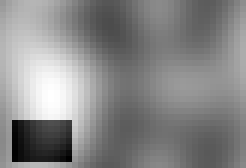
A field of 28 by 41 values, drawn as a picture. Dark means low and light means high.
Values change most from cell to cell in the bottom left. The ninth with the highest average is the middle left. Overall the values sit about 50% of the way up the scale. No regular stripes run through it. In the bottom left lies a patch that is lower than the rest.
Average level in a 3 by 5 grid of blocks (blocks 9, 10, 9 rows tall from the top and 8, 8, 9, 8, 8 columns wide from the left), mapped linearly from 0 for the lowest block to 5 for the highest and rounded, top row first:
4 2 0 1 1 / 5 5 1 2 2 / 0 1 1 1 1
